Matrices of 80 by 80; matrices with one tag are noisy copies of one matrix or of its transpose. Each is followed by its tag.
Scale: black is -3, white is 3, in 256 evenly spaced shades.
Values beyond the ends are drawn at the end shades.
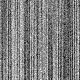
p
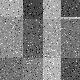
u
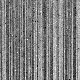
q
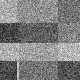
u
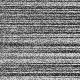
q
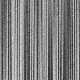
p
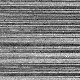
q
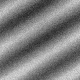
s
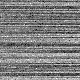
q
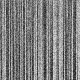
q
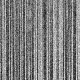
q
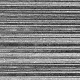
q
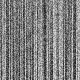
q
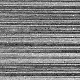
q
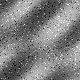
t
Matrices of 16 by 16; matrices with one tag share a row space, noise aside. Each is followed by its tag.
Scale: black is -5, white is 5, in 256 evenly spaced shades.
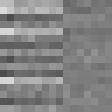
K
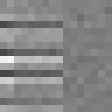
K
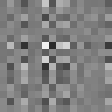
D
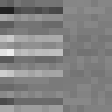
K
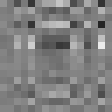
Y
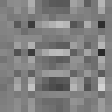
Y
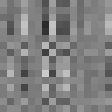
D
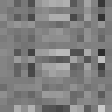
Y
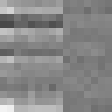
K
